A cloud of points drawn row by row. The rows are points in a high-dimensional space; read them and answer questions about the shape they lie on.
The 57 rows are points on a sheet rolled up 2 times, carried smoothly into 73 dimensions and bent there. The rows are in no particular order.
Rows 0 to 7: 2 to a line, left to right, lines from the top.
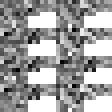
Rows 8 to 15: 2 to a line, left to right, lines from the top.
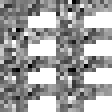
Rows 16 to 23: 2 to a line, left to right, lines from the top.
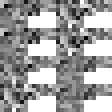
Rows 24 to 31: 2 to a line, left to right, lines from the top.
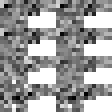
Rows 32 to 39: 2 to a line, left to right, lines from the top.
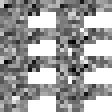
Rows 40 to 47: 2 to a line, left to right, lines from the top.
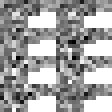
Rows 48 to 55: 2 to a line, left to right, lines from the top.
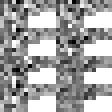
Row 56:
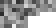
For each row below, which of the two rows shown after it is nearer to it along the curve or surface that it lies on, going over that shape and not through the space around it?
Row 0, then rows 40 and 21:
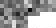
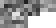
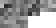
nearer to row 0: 21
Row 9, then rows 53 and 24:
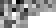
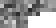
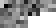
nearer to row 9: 24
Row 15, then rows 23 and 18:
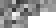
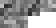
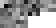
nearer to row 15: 18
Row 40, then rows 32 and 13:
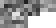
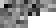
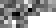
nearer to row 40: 32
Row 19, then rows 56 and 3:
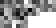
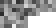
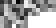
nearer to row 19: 3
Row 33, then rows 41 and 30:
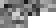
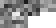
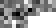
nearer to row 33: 41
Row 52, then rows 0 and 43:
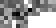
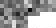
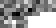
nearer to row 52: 43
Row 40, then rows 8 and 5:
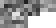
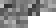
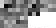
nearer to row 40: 5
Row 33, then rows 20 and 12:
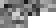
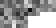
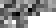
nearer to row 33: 12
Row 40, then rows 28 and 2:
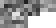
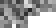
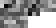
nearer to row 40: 2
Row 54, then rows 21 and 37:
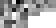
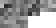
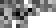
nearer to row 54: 37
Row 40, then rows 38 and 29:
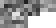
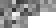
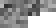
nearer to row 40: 38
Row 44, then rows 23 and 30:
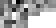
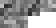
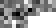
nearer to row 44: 30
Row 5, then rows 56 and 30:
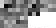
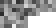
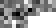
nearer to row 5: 30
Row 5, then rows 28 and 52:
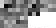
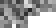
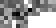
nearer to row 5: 52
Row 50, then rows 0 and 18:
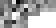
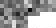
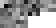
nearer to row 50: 18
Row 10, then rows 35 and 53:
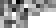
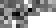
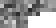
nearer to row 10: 35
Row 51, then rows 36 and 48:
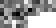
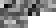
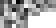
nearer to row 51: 36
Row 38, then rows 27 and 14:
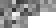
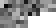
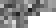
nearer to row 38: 27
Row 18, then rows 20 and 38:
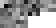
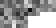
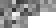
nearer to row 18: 38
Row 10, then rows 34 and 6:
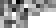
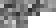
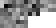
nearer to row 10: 6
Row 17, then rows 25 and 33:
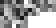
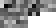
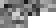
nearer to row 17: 25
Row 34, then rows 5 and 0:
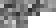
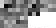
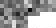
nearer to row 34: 0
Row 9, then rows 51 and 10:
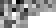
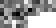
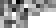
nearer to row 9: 10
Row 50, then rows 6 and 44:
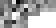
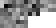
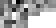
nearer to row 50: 44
